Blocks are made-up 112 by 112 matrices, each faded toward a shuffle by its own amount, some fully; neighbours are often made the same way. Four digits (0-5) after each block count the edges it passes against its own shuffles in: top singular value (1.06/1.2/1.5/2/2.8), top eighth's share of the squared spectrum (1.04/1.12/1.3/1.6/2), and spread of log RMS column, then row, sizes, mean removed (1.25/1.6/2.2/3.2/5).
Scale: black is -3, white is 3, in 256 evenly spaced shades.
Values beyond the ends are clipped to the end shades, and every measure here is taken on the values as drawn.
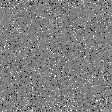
3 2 1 1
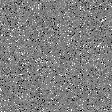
3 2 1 1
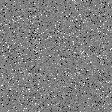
3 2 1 1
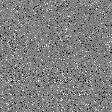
3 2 1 1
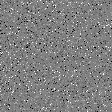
2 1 0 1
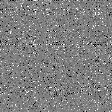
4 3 2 2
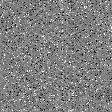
3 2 1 0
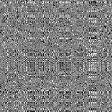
5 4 3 3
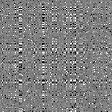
5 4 3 3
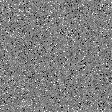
2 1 0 0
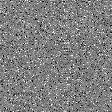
3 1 0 0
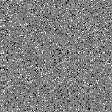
4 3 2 1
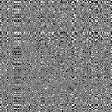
5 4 4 3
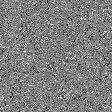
0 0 0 0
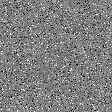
0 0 0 0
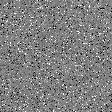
0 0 0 0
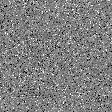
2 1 0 0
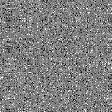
4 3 2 2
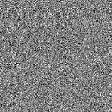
4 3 2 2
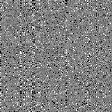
4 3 3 2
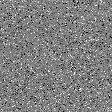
0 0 0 0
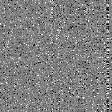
4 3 2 1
